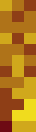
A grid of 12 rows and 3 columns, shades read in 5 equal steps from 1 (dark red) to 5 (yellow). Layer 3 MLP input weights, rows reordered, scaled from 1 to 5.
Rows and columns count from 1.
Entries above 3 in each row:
1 0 0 2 0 1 1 1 2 1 2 2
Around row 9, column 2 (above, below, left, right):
3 2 2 4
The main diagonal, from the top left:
4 2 3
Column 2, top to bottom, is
3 2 3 2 3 4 4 3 4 2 5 4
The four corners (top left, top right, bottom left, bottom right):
4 2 1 4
